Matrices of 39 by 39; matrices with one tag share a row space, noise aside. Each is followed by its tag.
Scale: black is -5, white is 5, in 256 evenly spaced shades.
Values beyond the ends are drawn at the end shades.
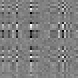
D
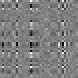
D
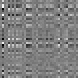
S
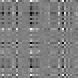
D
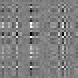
D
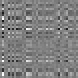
S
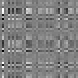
S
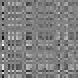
S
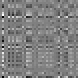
S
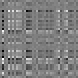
S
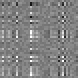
D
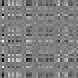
S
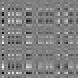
S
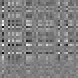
S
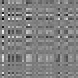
S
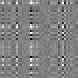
D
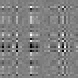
D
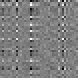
D
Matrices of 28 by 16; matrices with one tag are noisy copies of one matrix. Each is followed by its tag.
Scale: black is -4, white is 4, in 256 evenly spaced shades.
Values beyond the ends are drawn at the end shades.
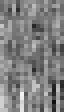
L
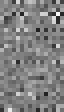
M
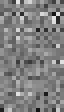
M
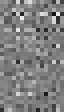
M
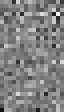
M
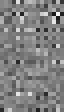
M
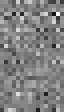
M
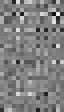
M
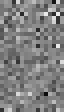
M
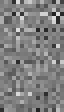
M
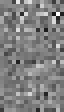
M
